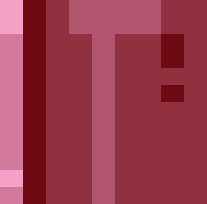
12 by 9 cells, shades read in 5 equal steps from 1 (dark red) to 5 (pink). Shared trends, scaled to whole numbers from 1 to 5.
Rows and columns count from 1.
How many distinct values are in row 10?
4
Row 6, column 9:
2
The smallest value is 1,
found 15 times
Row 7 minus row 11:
-1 0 0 0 0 0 0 0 0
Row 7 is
4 1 2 2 3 2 2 2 2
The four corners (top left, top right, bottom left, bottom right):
5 2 4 2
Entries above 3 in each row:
1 1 1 1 1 1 1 1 1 1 1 1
